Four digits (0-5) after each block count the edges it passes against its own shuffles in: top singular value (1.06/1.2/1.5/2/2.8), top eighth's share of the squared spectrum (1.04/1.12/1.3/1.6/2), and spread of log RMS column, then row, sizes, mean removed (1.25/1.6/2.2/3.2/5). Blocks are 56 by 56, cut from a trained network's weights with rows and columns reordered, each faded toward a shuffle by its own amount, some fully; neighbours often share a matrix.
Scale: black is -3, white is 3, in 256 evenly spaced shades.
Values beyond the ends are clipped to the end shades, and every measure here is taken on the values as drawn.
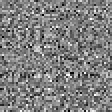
3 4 1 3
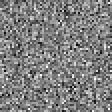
1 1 0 0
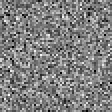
0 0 0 0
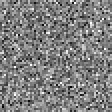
2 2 0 1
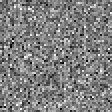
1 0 0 0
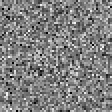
1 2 0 0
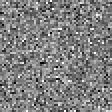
0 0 0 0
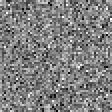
0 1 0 0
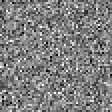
0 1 0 0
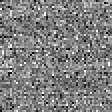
2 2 2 0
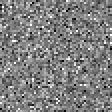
0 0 0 0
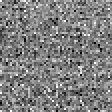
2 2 2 0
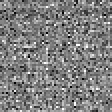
2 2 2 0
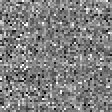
1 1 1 0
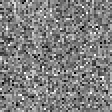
0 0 0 0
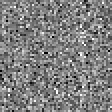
1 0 0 0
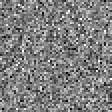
1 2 0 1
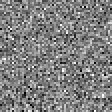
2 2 0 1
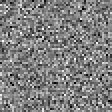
3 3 0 1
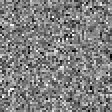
0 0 0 0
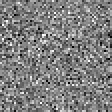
2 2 0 1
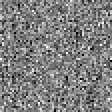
1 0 0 0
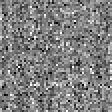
2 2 0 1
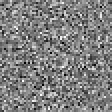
2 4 1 1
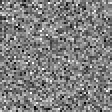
2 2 0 0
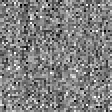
2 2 0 1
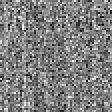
2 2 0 2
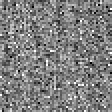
1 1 0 0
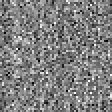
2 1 0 0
